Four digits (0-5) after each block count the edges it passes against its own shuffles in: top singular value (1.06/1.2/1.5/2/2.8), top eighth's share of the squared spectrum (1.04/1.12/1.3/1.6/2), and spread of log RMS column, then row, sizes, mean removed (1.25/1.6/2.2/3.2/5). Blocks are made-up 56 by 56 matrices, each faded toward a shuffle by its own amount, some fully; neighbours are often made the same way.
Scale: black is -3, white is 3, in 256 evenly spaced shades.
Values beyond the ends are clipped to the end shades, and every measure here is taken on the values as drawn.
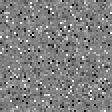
1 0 0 0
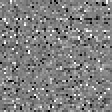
3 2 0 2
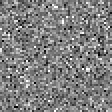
0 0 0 0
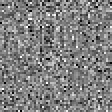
4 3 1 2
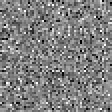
3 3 1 1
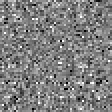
3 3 0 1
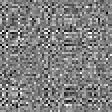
4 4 3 3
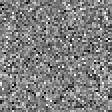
3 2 1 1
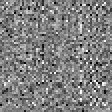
4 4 2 2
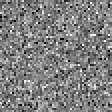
3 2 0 0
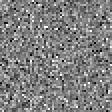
2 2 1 0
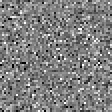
0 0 0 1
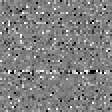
3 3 0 2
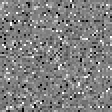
2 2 0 1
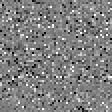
2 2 0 1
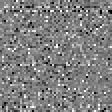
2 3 0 2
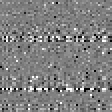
4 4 0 3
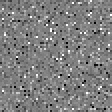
0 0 0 0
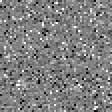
1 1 0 1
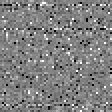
3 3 0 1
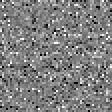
2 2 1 1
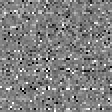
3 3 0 2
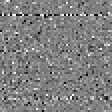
4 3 0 2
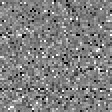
3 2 0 1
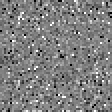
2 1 0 0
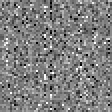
1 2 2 0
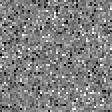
0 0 0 0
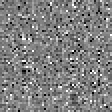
3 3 2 1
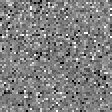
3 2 0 1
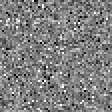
0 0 0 0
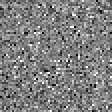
0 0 0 1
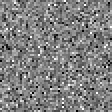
0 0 0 0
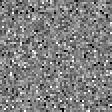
0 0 0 1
